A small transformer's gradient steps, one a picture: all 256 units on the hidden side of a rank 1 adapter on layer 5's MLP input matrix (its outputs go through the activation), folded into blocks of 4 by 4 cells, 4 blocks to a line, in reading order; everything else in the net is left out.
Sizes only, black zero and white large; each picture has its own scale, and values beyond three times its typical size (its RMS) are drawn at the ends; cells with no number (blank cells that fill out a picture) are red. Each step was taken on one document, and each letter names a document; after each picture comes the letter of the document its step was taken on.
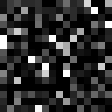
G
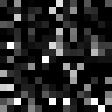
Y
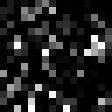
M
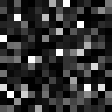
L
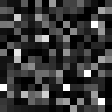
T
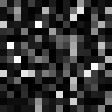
L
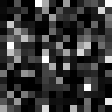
L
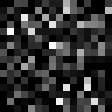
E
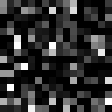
Y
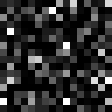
G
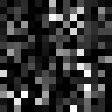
L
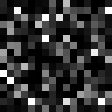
E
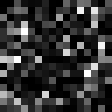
T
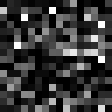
Y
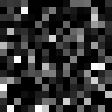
G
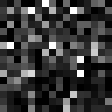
M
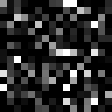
E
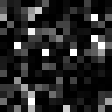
M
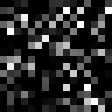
E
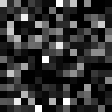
Y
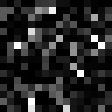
M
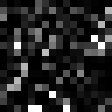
M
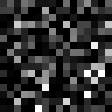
L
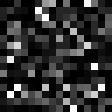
T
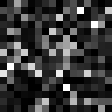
T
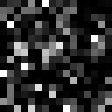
Y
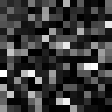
L
